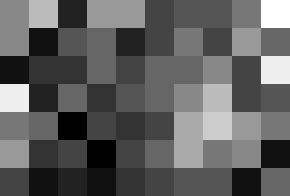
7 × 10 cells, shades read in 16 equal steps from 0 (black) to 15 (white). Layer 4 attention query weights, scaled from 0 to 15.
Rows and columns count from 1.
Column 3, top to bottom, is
2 5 3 6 0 4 2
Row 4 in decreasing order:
14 11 8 6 6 5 5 4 3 2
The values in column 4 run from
0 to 9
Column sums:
51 27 22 29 30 34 51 52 42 54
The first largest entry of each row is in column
10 9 10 1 8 7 10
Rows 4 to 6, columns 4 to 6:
3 5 6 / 4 3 4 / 0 4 6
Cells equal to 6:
10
